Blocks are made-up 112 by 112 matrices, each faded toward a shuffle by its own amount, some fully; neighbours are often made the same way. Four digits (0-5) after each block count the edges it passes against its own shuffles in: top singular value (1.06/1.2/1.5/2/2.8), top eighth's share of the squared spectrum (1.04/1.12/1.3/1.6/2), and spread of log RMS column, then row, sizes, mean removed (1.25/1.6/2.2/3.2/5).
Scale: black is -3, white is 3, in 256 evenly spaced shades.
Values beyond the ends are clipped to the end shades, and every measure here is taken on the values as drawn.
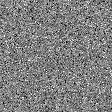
0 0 0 0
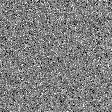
0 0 0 0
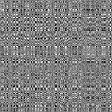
5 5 4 4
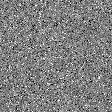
1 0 0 0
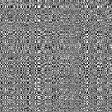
5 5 4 4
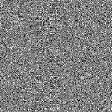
4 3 2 2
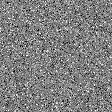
0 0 0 0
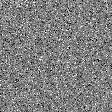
2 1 0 0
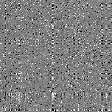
5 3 2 2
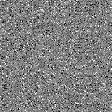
4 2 1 1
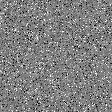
0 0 0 0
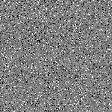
3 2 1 0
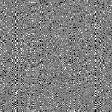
5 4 3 2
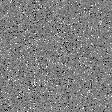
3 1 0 0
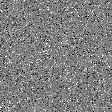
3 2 0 0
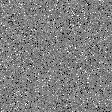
2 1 0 0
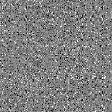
4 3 2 1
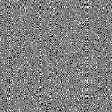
5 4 3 2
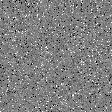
3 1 1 0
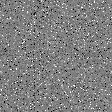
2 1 0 0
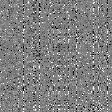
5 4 3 1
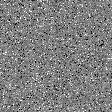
0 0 0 0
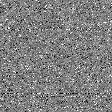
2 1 0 2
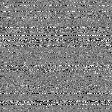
2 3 0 4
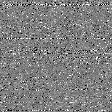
2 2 0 3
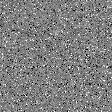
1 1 0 1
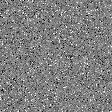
0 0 0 0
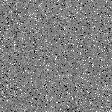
3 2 1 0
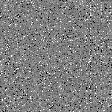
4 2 1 0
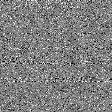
1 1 0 3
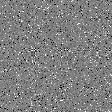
3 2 1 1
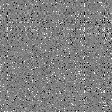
4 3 2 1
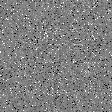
3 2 0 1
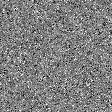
0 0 0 0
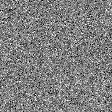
0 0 0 1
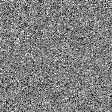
0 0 0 1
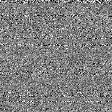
1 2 0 4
